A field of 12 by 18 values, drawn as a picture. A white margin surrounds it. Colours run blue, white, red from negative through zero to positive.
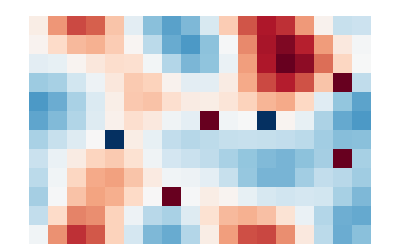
Ninth with the highest average: top right. Mirror symmetry: none. Lone odd cells: 6, 4 higher and 2 lower than their neighbours.
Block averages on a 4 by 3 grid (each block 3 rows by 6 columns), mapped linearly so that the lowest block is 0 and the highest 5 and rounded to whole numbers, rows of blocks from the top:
3 1 5 / 1 3 2 / 2 1 0 / 3 2 1
